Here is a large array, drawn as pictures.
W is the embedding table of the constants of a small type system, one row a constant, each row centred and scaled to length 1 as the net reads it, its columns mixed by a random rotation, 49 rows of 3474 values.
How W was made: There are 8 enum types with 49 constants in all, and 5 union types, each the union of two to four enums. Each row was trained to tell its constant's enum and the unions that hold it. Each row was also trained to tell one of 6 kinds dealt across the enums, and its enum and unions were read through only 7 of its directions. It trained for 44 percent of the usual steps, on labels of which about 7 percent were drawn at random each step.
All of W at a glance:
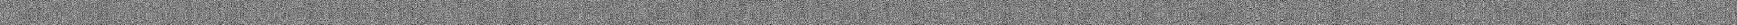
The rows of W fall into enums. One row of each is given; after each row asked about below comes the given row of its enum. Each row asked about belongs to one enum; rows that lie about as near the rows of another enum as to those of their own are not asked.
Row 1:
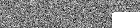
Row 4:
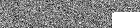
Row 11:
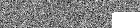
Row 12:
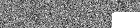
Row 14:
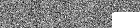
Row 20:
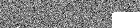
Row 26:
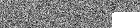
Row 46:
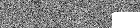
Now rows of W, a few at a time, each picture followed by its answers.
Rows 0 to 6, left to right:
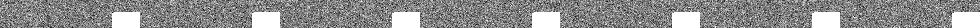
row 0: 20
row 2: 26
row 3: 46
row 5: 11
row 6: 12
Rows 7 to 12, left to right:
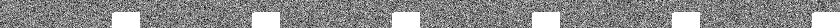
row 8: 12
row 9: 26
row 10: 4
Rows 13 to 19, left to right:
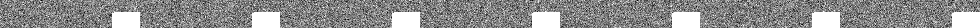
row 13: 4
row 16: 46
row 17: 20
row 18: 11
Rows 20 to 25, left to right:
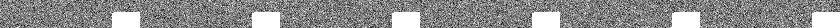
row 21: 4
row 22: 11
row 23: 4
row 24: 26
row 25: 46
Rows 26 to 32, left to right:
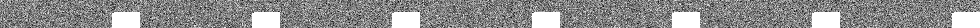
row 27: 12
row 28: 26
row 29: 20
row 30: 12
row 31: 26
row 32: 20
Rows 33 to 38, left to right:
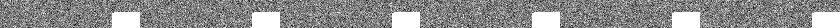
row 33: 26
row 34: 14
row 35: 20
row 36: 20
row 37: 12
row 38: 11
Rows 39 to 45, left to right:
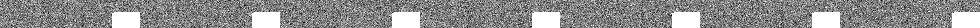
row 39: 20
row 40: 46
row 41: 46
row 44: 4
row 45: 12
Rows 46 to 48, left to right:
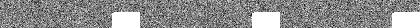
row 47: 12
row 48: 26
